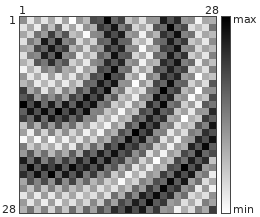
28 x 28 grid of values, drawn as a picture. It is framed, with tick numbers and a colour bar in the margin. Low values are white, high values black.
Seam: none. Slope: none. Rings: centred on the top left. Ninth with the lowest average: top left. Average level on the scale: 50%.
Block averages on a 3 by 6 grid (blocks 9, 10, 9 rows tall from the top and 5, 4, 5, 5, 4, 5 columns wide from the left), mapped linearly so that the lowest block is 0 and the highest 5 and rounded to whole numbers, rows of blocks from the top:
113150 | 222232 | 222232
